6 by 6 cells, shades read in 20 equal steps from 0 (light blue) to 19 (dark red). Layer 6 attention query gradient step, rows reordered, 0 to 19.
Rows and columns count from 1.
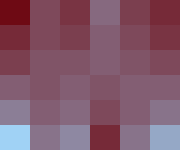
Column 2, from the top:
13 13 12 12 11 9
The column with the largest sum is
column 4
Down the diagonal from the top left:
19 13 12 12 11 4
